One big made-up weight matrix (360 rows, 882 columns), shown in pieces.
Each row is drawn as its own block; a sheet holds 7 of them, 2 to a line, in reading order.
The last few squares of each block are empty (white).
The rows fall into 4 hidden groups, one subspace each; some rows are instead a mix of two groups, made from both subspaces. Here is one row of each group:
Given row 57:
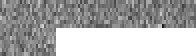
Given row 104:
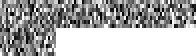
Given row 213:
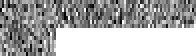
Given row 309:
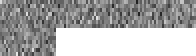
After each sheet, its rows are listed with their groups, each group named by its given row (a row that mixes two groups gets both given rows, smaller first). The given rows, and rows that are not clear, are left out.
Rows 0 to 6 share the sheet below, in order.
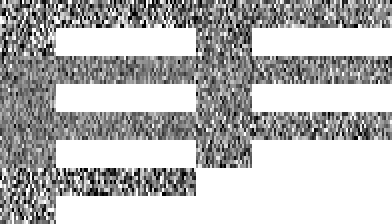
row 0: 57
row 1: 57
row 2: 213 and 309
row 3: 104 and 213
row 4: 104
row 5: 57
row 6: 57
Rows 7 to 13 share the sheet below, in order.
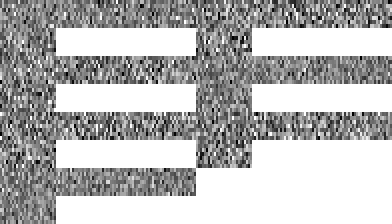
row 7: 104 and 213
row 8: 104
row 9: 104
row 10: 309
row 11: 104 and 309
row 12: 57
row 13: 309
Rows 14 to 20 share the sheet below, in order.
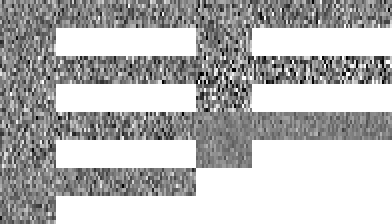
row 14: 104 and 309
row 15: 213
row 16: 57
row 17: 104 and 213
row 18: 57
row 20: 104
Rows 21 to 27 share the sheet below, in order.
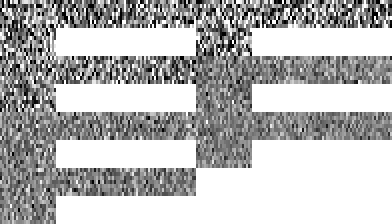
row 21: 213
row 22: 309
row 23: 309
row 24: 57
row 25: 104
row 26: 309
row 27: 57
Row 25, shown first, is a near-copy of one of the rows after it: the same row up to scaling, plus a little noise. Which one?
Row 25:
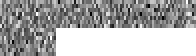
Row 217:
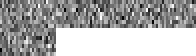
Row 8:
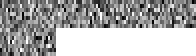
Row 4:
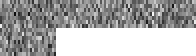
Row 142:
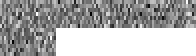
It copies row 142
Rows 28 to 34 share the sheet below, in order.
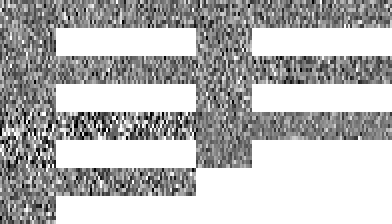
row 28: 213
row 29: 213
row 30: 309
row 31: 57
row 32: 309
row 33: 57 and 309
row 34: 104
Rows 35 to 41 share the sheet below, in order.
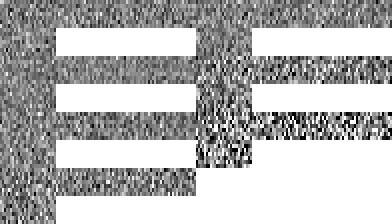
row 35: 104 and 309
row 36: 309
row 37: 213
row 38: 309
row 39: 57
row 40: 104
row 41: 213 and 309
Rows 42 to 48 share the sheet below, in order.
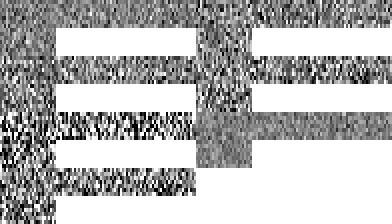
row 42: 104
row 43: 213
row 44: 104 and 213
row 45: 57
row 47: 104 and 213
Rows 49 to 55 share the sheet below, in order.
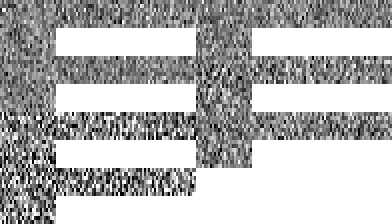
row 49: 213
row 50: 309
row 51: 213
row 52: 57 and 104
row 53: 213 and 309
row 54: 104
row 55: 309
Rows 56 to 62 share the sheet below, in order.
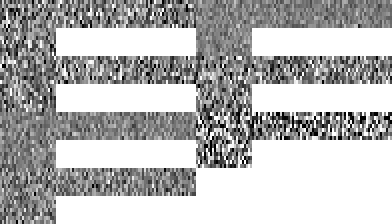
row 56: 104 and 309
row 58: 213
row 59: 309
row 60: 57
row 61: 213
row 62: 309
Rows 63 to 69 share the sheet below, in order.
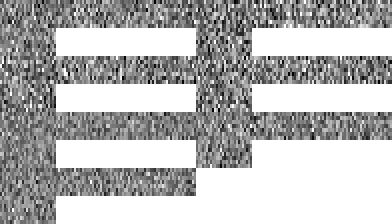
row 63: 104 and 309
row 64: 57
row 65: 213
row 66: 309
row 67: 309
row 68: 57 and 104
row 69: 104
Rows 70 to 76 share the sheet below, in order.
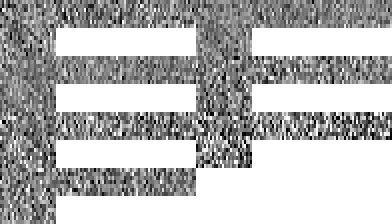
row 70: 213
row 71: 213
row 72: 213
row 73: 57
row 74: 213
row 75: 213
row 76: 57
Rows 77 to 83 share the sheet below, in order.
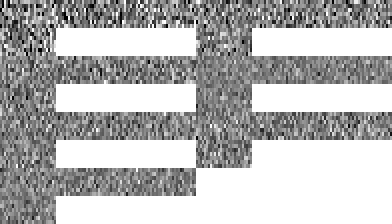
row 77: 213
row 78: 309
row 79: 104
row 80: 104
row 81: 309
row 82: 104
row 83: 309
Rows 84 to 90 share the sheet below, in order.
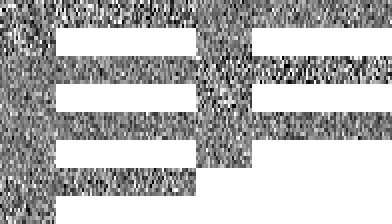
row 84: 213
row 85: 104
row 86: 104
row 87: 309
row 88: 57 and 213
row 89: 57
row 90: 104 and 309
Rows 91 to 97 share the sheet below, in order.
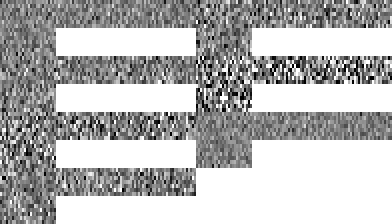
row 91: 309
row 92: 309
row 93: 57
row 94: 104
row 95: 104
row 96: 309
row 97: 213
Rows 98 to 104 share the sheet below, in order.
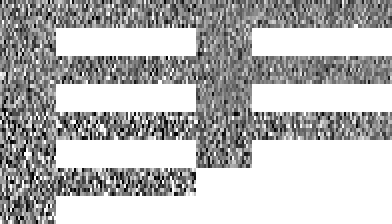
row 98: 309
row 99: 57 and 104
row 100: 57 and 104
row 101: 309
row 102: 104
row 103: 57
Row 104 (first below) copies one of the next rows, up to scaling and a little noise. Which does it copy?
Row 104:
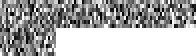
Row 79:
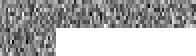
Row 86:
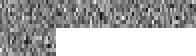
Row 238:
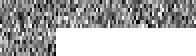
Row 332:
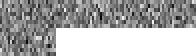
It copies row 79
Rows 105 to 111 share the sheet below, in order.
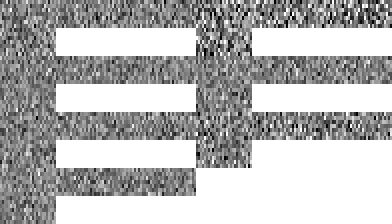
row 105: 213 and 309
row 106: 104 and 309
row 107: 309
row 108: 104
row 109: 57 and 104
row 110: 309
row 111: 57 and 104
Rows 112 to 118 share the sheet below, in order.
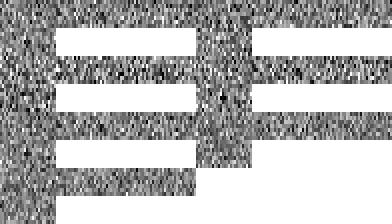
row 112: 104
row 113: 57 and 104
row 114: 57 and 104
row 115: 104
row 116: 104
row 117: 309
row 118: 309
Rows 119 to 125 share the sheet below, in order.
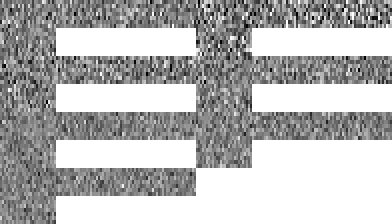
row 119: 309
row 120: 104 and 309
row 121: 213
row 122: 104 and 309
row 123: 213
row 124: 57
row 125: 104
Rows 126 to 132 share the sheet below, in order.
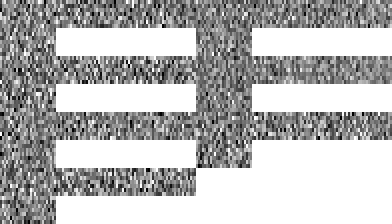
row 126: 57
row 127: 309
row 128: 104
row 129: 57
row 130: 104 and 309
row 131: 57
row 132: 57 and 213
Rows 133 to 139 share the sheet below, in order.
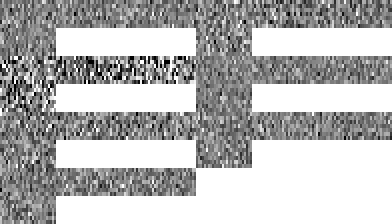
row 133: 309
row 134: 57
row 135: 213
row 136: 104
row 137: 309
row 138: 213
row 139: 104 and 309
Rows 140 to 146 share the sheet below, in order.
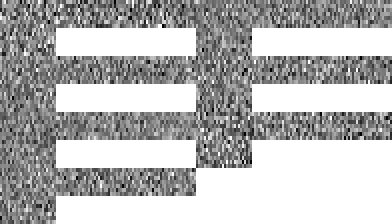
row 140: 57
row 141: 104 and 309
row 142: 104
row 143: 309
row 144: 57
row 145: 213
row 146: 104
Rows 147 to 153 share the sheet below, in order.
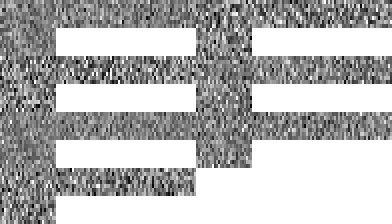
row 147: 213
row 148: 57 and 104
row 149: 309
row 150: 213
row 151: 309
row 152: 309
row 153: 57 and 309
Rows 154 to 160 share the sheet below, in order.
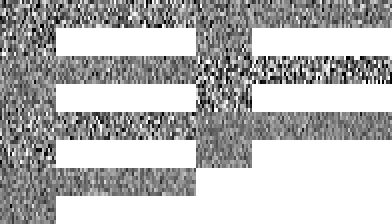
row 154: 57
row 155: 213
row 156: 309
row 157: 213 and 309
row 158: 104
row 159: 309
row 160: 57
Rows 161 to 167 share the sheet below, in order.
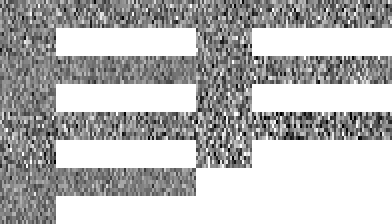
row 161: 104
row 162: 104
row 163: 57
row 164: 57
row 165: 213
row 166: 57
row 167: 213 and 309
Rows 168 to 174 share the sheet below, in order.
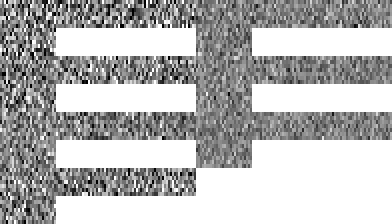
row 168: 57 and 309
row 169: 57
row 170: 104
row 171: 57
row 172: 57
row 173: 309
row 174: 104
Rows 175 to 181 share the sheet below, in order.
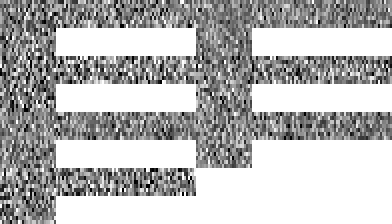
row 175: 57 and 309
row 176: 213
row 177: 57
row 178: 104 and 213
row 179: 57
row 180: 57
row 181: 213
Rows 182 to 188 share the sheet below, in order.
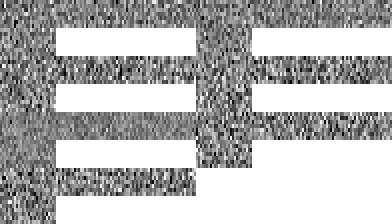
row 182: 213
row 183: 213
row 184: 213 and 309
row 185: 57
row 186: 309
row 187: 104 and 309
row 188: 213
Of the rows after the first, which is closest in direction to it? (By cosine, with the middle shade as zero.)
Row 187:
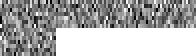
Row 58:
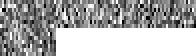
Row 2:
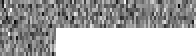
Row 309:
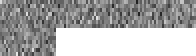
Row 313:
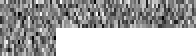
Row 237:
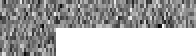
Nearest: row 313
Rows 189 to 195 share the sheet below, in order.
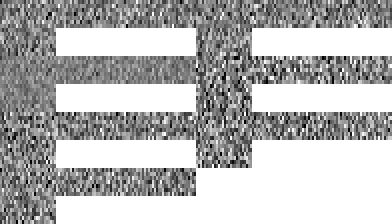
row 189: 309
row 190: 57
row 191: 309
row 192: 57
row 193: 213
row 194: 309
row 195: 309
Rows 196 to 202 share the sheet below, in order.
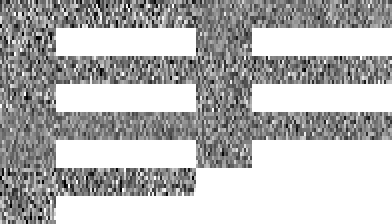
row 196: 104
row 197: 57 and 104
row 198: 104
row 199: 309
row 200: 57
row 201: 104
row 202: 213
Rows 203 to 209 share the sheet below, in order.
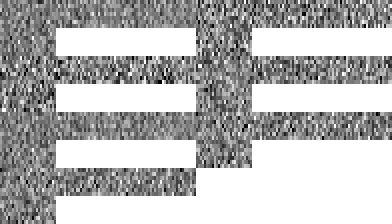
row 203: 57
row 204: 309
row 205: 57
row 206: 213
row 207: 57
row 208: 309
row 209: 309
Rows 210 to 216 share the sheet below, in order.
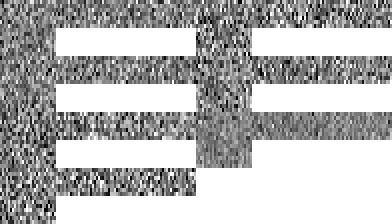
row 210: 309
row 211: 309
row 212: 309
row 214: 57
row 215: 57 and 213
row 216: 104
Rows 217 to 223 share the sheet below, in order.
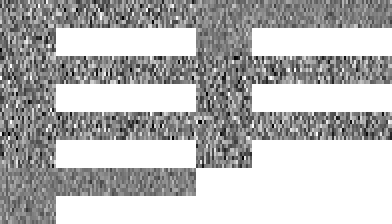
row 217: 104
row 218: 57
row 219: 309
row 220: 57
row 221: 309
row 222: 57 and 213
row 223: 104
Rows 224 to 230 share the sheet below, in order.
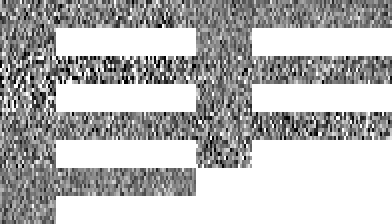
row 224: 57
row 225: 104
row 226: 57
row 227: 309
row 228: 309
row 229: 213
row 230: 57
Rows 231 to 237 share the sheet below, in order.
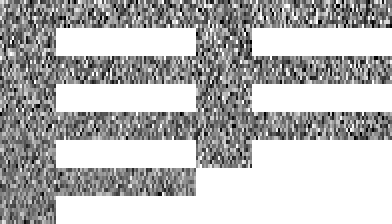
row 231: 104 and 309
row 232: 213
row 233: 309
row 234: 104 and 213
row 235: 309
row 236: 57 and 104
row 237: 57
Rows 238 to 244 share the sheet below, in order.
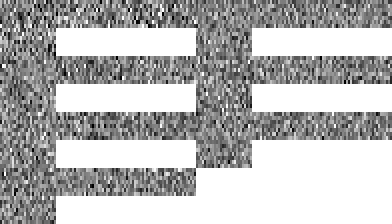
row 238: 104
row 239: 104
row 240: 213
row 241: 213
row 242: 57
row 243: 309
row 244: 213
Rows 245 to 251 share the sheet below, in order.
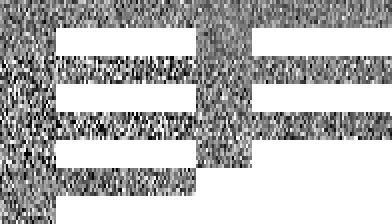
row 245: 57 and 309
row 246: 213
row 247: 213
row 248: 104
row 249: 104
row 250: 57
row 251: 213 and 309
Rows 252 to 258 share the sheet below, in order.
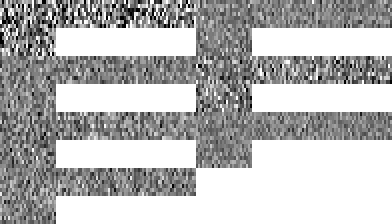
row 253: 213
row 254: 57
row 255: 213
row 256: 57
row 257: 309
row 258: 57 and 104
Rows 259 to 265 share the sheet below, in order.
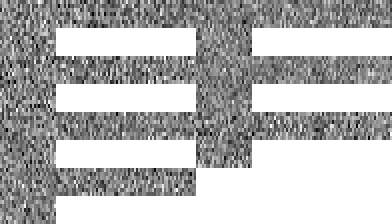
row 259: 57
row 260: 57 and 213
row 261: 213 and 309
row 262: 57 and 104
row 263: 213
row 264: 57 and 309
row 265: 104
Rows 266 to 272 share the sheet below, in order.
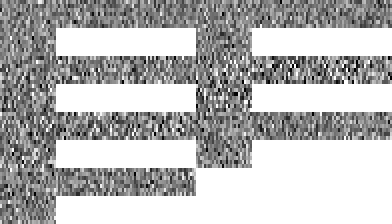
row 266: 57
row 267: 57 and 309
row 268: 57
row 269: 104
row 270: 104 and 309
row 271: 213
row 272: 213
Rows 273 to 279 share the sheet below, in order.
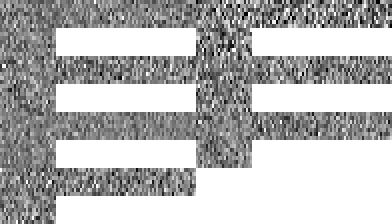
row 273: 104 and 213
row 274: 309
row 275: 213
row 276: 309
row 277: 57
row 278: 213
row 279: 309
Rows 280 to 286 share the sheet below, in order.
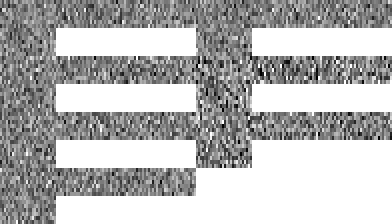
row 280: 213
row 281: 104
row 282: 104 and 309
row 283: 213
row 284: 104
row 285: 57 and 213
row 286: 309
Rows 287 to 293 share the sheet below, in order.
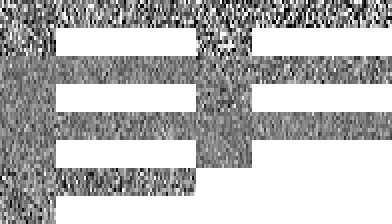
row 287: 213
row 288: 309
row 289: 309
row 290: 309
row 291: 57
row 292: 213
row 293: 213
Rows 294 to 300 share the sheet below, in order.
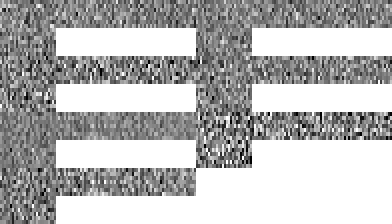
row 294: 57 and 213
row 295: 104
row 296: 104
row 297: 213
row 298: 57
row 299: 104 and 213
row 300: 57
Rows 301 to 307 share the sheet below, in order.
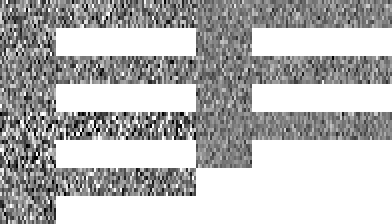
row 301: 309
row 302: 104
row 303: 104
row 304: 309
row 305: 309
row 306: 57 and 213
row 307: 213 and 309
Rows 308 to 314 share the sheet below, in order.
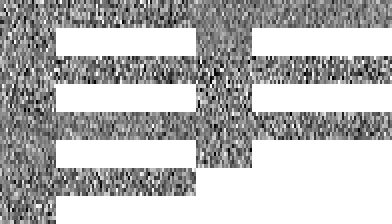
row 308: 57 and 213
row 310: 57
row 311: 104 and 213
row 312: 104 and 213
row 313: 57 and 104
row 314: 104
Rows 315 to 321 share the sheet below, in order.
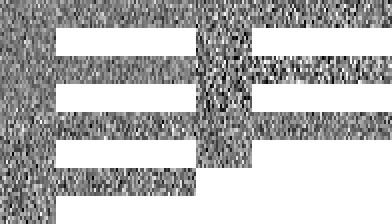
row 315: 104
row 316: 104
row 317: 309
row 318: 57
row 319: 104
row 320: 213 and 309
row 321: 213 and 309
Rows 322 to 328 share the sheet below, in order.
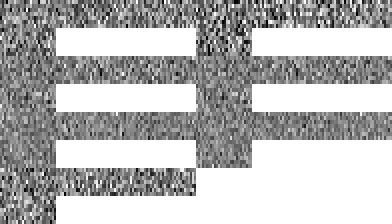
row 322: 309
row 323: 57
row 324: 104
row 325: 104
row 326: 213
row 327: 309
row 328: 213 and 309
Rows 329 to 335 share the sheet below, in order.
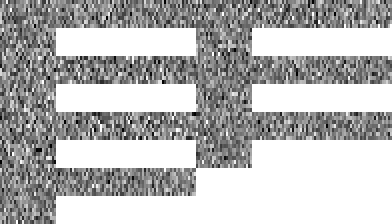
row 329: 309
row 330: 213 and 309
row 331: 57
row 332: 104
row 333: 57 and 104
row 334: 309
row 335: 309
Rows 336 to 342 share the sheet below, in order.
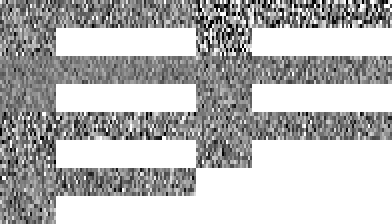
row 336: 309
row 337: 213
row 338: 104
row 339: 309
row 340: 57 and 309
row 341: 104 and 309
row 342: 213
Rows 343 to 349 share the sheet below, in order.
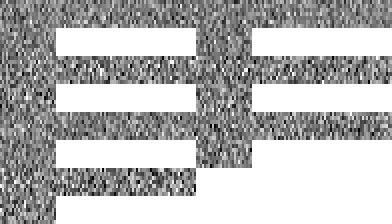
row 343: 104 and 309
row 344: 57
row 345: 104
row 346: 309
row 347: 104 and 309
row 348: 104
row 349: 104 and 309
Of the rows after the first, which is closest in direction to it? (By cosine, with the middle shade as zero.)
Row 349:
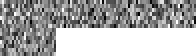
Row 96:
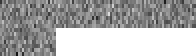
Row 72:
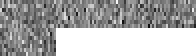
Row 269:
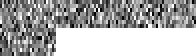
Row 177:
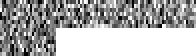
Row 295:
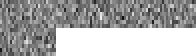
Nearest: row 269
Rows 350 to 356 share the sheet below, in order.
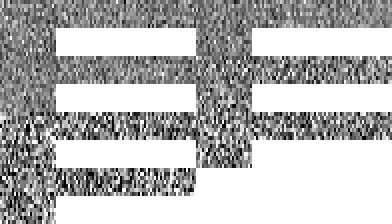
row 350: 213
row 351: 57
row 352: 104
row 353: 309
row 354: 57
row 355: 57 and 309
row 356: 213
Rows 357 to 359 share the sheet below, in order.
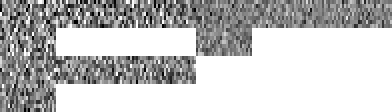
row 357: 57
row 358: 57 and 104
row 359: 57
